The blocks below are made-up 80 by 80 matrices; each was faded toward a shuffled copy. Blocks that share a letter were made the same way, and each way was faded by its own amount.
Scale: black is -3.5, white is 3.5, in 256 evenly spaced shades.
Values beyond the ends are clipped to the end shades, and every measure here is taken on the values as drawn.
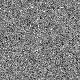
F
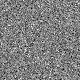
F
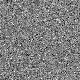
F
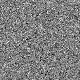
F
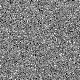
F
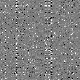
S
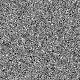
F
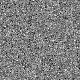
F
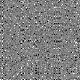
S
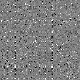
S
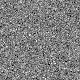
F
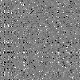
S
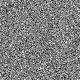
F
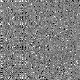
S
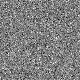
F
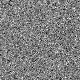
F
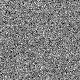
F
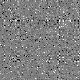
S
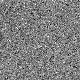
F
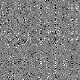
S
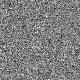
F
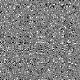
S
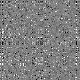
S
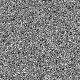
F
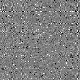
S
